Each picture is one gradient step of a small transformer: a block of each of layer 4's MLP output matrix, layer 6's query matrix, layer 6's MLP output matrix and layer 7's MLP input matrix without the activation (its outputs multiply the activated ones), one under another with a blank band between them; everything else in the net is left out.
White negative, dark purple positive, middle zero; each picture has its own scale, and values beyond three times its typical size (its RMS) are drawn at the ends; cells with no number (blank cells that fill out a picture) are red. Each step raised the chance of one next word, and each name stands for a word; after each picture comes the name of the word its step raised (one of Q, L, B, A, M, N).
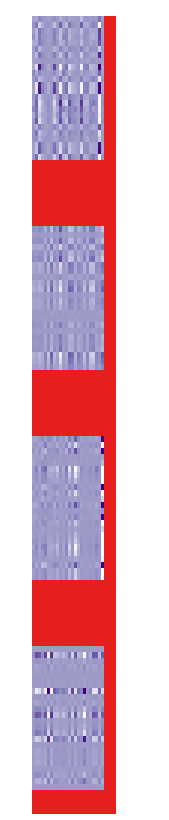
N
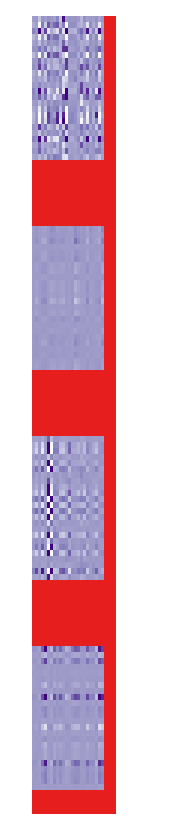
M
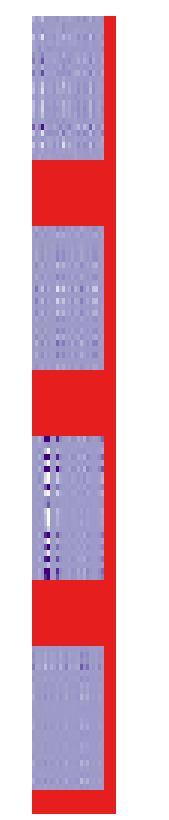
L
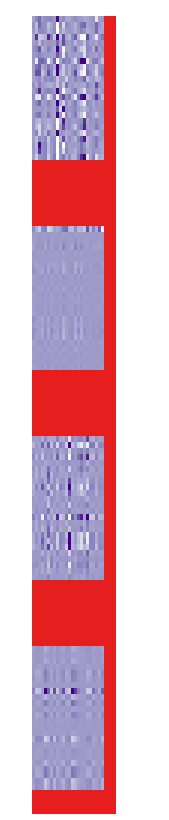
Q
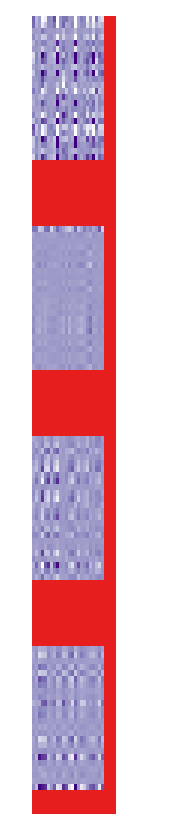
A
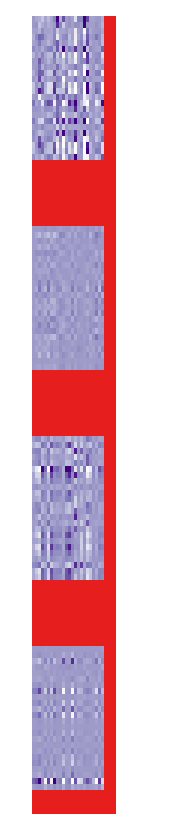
N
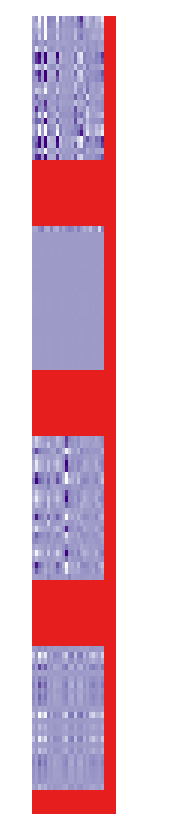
A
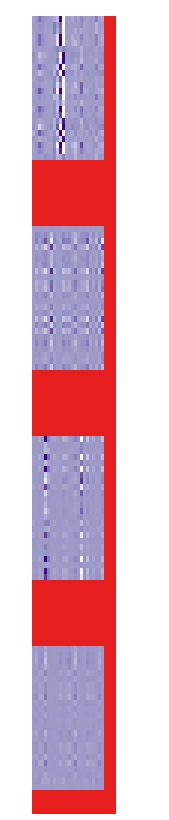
L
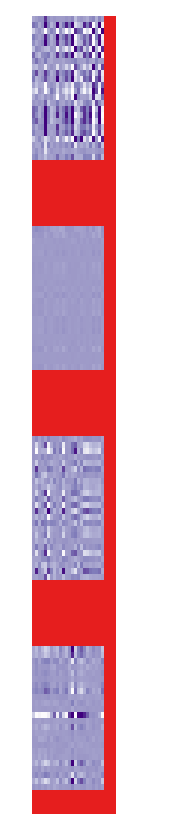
M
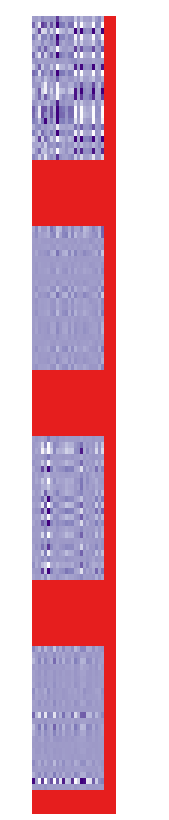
M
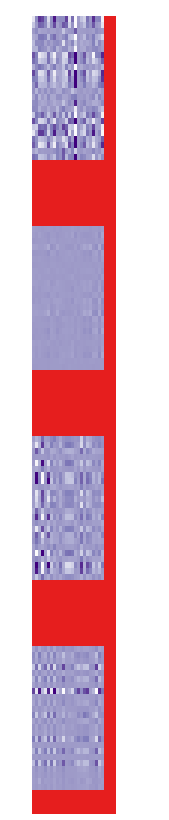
A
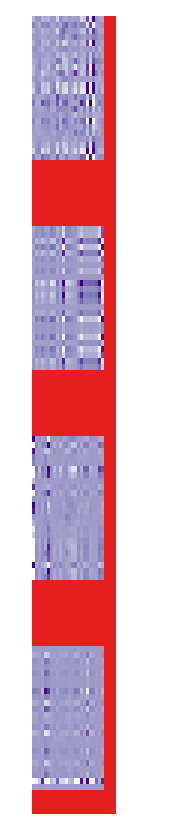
N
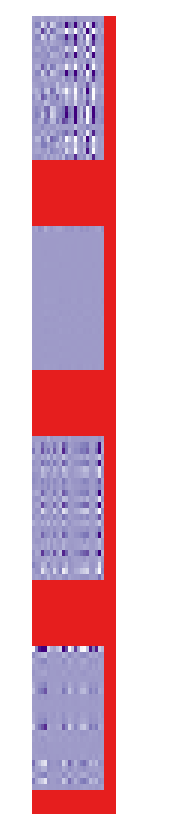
M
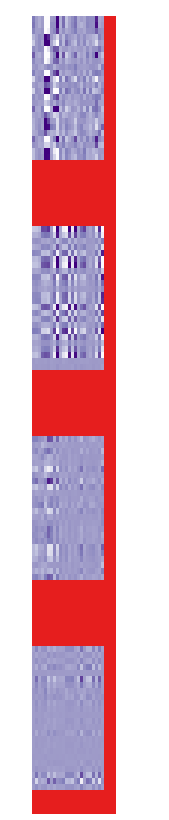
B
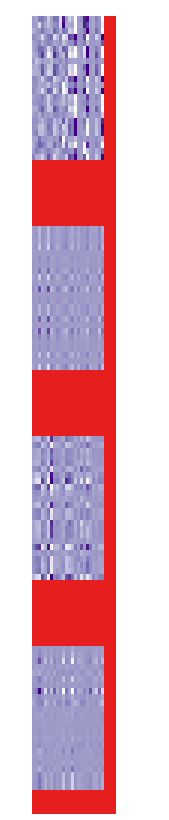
B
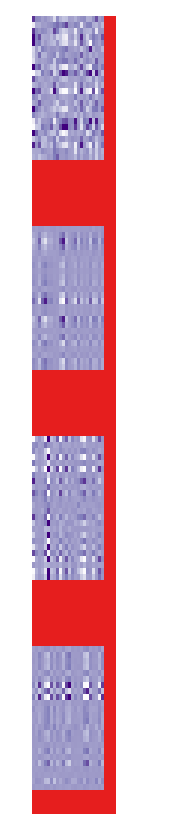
L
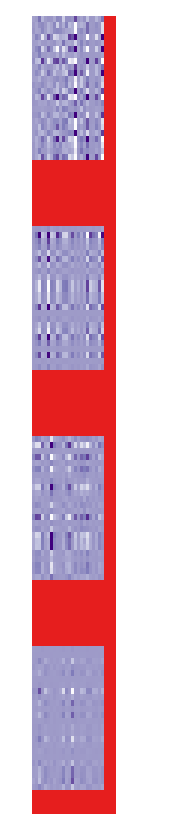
Q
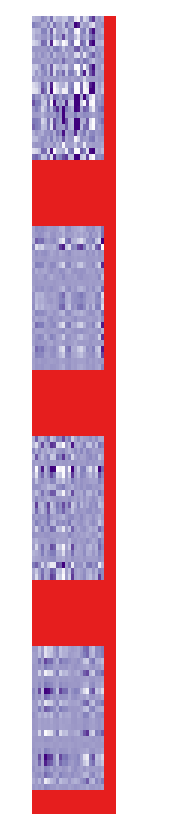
N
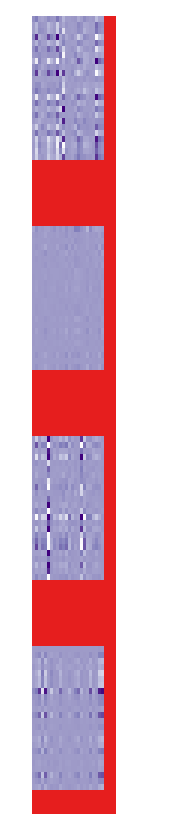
Q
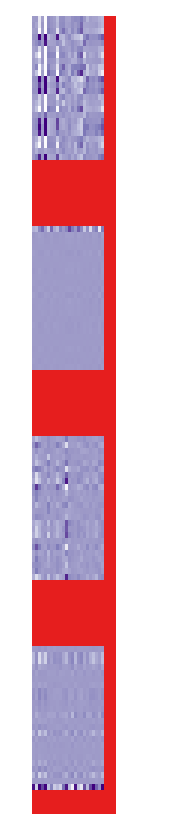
B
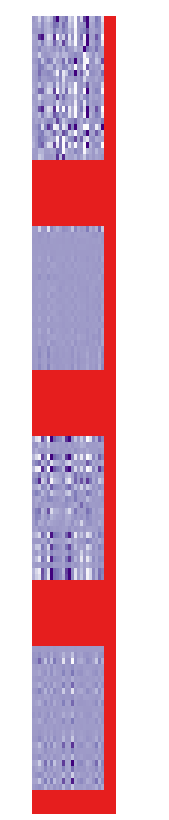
L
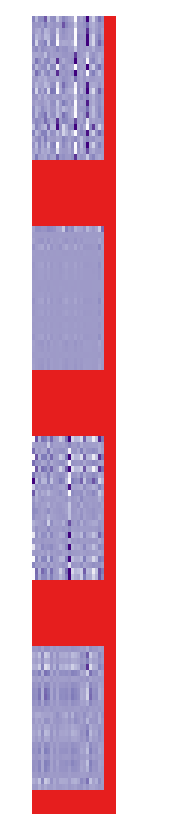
L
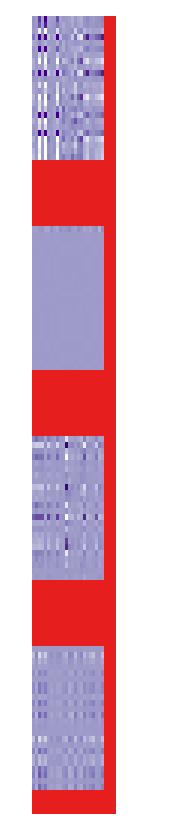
Q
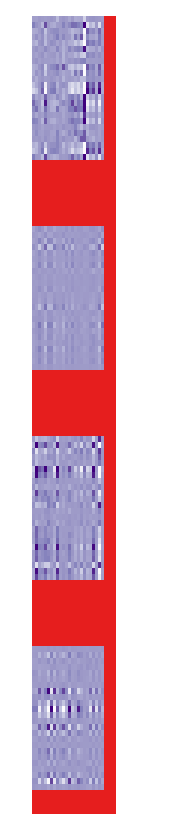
N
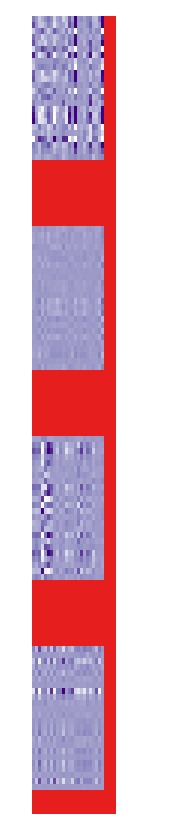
M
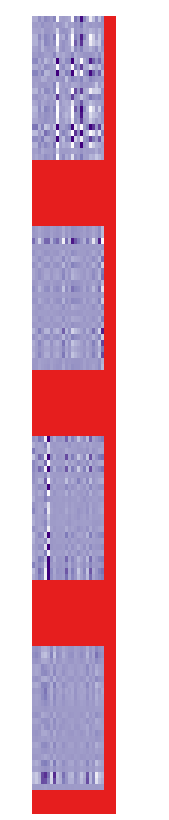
L
